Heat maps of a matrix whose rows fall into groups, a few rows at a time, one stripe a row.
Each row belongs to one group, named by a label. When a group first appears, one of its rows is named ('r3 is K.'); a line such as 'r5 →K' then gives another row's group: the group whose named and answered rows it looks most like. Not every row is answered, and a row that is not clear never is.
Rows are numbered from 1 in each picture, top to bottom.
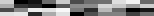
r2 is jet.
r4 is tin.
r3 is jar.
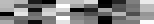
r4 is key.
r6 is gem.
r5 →gem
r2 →gem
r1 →gem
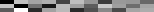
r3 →tin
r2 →jet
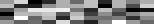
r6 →jet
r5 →key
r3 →jar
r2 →gem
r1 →gem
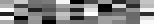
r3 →gem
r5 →jet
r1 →tin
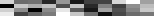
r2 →key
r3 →tin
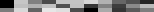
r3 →tin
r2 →key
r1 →jar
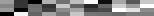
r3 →jet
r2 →jet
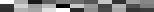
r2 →key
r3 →jar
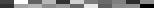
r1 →key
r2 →jar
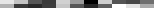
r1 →tin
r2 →jet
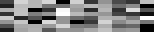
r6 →tin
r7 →jar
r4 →jar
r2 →jar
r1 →key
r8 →jar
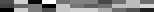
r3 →jar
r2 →jet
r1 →key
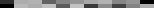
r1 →jar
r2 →key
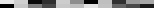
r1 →tin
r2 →jar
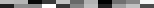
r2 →key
